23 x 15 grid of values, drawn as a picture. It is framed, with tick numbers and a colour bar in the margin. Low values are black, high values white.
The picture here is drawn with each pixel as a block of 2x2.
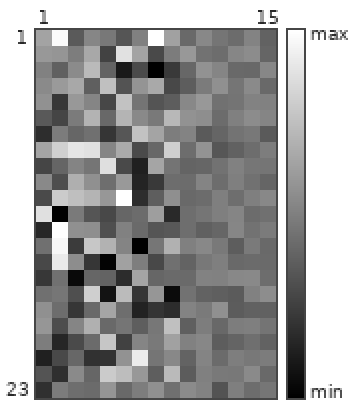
No single row or column stands out from its neighbours. Fine speckle covers the field. The middle left is the roughest part. The right part is calmer, past a seam about 60% of the way across. There are no regular stripes.
